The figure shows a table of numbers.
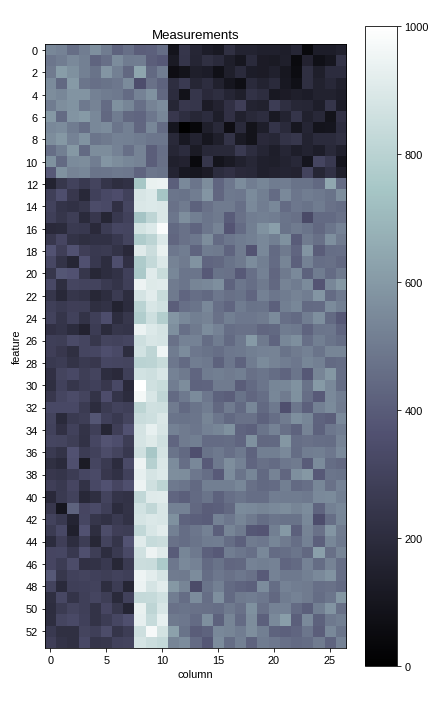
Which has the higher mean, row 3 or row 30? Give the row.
30
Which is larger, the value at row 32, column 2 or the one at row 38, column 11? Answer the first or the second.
the second
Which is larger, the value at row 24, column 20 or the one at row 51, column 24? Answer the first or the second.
the first
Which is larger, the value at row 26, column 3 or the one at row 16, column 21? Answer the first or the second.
the second
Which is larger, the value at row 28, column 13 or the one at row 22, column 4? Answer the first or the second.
the first
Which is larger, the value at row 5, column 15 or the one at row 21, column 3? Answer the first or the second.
the second
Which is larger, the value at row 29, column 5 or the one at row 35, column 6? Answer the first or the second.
the second
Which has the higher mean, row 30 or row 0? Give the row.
30
